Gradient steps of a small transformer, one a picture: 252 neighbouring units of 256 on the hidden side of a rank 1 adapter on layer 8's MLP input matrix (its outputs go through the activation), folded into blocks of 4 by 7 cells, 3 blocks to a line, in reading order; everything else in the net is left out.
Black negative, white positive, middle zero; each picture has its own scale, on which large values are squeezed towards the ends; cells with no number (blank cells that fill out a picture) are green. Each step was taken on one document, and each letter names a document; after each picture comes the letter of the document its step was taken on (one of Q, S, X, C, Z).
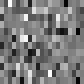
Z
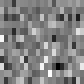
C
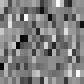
C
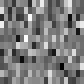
C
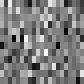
Z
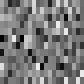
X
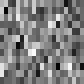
C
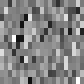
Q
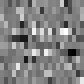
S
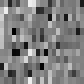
Q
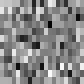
X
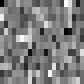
S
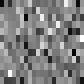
S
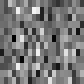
Q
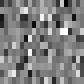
S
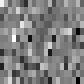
Z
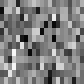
X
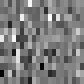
Q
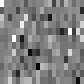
Z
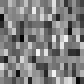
Z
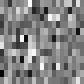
C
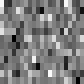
Z
